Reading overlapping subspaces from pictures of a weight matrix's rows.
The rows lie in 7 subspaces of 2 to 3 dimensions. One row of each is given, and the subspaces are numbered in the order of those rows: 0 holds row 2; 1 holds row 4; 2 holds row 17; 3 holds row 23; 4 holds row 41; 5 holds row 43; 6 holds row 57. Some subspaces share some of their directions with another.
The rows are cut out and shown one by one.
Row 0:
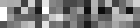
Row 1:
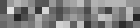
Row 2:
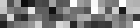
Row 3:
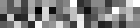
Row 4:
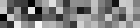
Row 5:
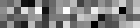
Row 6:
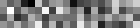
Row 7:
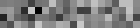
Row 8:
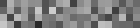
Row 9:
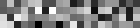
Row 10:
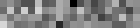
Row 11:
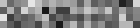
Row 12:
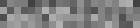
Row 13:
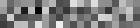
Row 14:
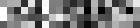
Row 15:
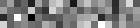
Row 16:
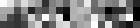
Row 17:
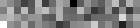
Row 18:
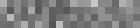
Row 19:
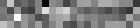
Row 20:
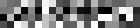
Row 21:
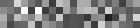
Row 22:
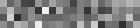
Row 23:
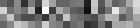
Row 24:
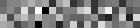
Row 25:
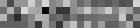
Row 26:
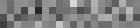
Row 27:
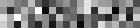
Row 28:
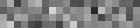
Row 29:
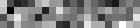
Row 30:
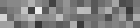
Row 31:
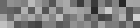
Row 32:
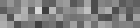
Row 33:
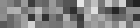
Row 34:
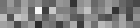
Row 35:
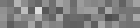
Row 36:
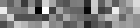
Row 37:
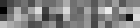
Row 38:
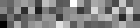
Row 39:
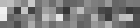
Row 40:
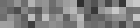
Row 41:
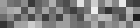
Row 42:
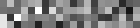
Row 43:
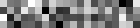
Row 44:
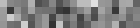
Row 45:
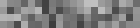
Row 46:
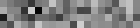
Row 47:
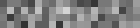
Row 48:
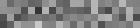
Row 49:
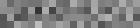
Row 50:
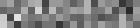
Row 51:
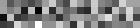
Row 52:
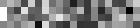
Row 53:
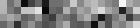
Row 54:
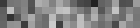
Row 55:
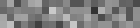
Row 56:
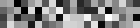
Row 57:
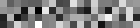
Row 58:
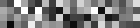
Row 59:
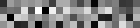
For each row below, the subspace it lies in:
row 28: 6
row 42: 5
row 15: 1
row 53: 0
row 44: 0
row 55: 6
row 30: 1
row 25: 5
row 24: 5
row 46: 1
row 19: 5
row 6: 2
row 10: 2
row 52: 3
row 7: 1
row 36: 3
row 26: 2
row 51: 1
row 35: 6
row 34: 4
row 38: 2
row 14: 3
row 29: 1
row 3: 4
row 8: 1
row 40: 4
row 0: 3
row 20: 0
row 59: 2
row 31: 4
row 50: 5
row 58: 6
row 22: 2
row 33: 4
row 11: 5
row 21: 6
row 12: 5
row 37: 3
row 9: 6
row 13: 2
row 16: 3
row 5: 0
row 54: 0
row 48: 4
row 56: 6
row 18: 0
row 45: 0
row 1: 1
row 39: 3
